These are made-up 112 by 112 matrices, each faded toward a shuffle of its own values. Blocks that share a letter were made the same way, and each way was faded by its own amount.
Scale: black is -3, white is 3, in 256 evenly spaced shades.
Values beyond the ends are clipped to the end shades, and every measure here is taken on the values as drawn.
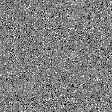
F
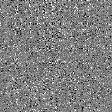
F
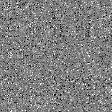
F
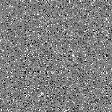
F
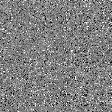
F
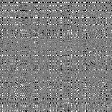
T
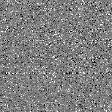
F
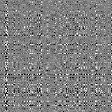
T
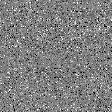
F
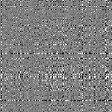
T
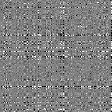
T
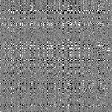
T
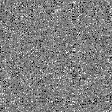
F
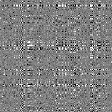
T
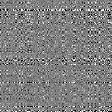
T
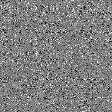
F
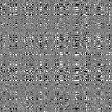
T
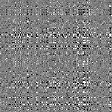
T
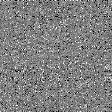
F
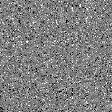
F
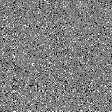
F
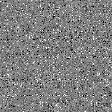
F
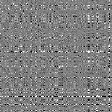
T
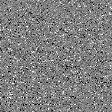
F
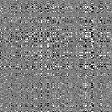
T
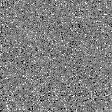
F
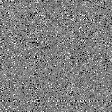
F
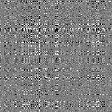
T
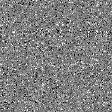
F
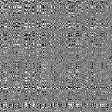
T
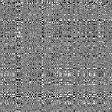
T
